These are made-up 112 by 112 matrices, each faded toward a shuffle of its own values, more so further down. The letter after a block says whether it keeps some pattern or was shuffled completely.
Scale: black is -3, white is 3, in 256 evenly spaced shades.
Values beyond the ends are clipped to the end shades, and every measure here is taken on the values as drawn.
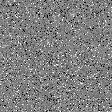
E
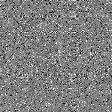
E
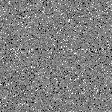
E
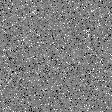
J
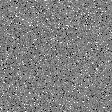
J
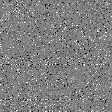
E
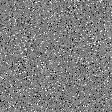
J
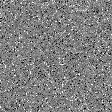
J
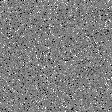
J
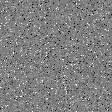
J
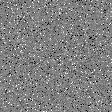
J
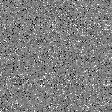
E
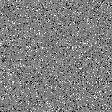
E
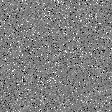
J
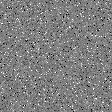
J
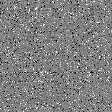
E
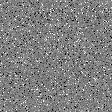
J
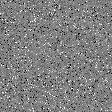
J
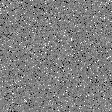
J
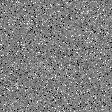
J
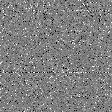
E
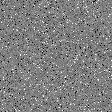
J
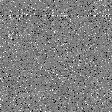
E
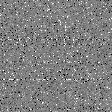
E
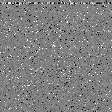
E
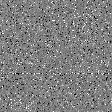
E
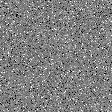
J
